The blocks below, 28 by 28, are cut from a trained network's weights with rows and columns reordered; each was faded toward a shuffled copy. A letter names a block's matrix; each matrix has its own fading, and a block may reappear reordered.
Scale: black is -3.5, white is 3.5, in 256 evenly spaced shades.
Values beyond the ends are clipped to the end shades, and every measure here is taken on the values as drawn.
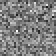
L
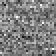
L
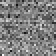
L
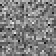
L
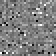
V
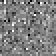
V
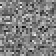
L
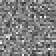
L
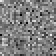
V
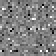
V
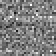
L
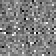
V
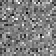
V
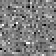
V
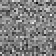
L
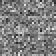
L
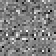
V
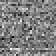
L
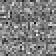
L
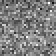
L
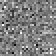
V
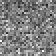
L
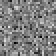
V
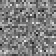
L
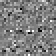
V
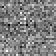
L
